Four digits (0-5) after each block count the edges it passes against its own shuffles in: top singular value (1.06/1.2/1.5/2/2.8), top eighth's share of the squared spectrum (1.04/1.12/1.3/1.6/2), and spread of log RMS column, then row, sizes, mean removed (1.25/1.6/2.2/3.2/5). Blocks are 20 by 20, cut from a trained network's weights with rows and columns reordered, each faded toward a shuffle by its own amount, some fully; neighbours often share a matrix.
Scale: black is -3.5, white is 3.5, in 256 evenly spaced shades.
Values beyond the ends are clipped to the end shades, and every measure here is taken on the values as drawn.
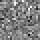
0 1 0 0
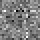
2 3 0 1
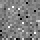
1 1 0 0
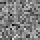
0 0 0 0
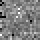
2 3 0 0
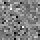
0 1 1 0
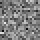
0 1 0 0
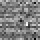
2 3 1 0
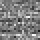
2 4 1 1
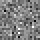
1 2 0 0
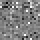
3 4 0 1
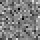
0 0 0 0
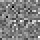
2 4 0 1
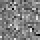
1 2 0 0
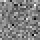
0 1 0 0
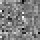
2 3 1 1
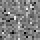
0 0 0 0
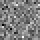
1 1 1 0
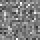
1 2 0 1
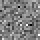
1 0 0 0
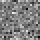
1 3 0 1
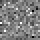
0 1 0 0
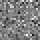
2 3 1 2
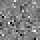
1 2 0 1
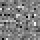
2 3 0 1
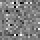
3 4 0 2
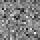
1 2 0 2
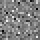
0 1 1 0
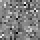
0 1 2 0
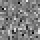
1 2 0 1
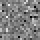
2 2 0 0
